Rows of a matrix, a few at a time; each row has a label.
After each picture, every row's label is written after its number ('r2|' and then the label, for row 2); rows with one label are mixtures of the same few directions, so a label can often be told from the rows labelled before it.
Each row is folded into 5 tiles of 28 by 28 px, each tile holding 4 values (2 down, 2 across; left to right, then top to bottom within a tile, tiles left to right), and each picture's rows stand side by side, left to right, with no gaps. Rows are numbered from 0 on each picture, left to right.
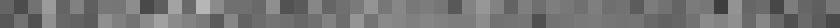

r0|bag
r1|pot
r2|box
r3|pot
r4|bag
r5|bag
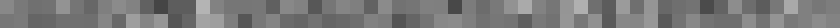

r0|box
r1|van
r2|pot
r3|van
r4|bag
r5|box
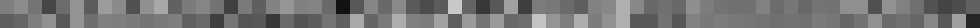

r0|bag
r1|box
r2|pot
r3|pot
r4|pot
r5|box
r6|box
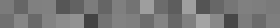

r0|pot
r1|pot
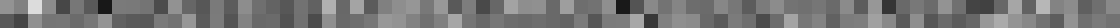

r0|van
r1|bag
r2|bag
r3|van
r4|pot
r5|pot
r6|bag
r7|pot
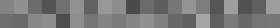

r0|bag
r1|bag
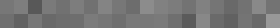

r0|pot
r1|box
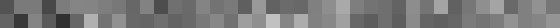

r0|pot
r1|box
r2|pot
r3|bag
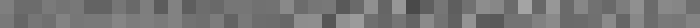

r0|box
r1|bag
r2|van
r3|van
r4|bag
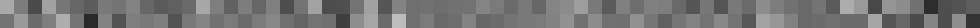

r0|pot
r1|van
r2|pot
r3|van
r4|bag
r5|van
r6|box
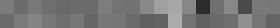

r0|bag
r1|van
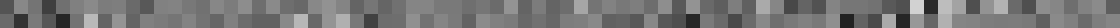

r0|pot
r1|box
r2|pot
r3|van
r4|box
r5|van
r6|bag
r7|bag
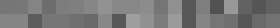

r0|box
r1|bag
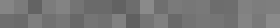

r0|box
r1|box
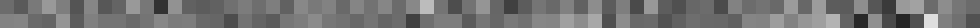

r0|bag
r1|bag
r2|box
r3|box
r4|bag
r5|box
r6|pot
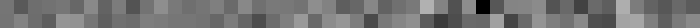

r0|van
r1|box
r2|pot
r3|pot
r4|van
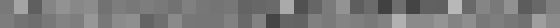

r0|bag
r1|box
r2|box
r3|pot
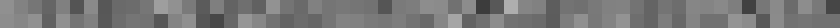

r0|bag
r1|van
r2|van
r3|van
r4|pot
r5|bag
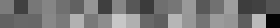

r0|box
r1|box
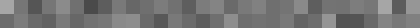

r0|box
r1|pot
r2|van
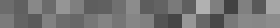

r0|van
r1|van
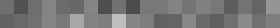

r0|box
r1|van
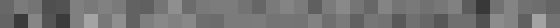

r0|pot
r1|pot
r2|pot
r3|pot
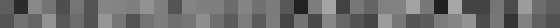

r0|bag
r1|pot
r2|bag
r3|bag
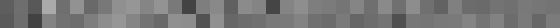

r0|bag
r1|bag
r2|box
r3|bag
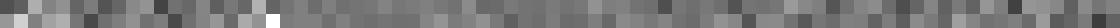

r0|pot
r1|box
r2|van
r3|pot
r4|van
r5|van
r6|pot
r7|pot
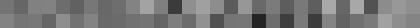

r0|bag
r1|pot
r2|bag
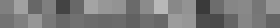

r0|van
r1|van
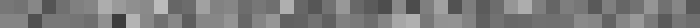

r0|box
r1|bag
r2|box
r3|van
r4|van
